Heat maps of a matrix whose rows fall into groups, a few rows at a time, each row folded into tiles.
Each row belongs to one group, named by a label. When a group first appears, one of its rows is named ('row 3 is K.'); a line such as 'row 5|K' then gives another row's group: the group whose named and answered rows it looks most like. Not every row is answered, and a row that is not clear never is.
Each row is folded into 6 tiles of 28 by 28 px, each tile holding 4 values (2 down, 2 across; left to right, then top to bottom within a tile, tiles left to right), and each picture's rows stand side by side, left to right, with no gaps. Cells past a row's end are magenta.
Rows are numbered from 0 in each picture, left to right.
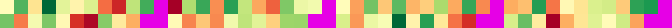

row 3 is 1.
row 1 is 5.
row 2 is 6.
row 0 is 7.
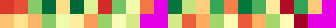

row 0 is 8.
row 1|7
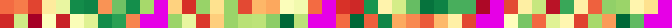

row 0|8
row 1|5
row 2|8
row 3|5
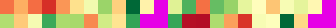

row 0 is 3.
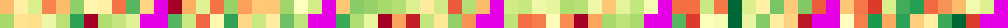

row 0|3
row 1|5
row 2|1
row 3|7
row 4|6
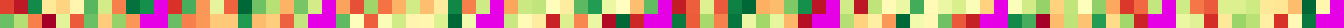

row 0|1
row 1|3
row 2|5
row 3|1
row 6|1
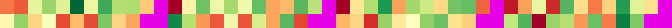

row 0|8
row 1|1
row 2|8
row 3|5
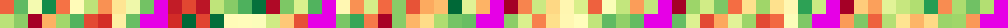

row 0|3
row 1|8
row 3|5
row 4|3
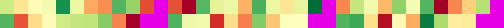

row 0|6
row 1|1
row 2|1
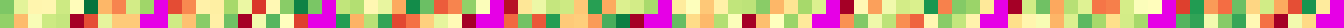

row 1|6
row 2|7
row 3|8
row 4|7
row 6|5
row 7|3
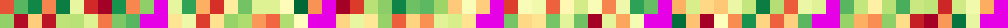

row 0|5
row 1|3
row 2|8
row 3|3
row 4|3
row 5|7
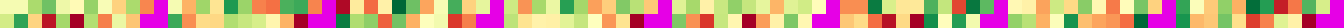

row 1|6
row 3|6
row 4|7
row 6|3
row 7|7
